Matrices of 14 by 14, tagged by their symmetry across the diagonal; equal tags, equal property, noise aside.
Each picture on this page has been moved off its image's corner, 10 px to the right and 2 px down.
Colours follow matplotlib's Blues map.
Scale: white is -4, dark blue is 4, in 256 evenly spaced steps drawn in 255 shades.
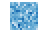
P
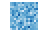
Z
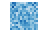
P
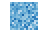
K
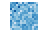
K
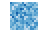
K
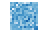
K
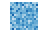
K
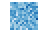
Z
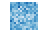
P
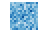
P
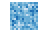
Z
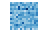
P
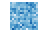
P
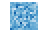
Z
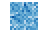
K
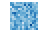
P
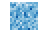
P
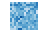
Z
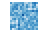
K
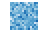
K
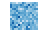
P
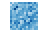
K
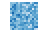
P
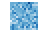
Z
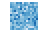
Z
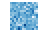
Z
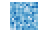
Z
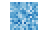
Z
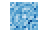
K
